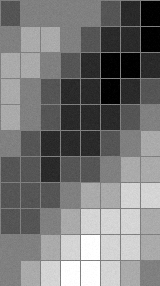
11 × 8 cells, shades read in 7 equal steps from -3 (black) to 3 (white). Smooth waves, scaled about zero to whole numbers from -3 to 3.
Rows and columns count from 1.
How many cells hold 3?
3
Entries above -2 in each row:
6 5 4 4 5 5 7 8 8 8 8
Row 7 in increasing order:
-2 -1 -1 -1 -1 0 1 1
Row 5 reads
1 0 -1 -2 -2 -2 -1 0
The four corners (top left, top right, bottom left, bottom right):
-1 -3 0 0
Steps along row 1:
up same same same down down down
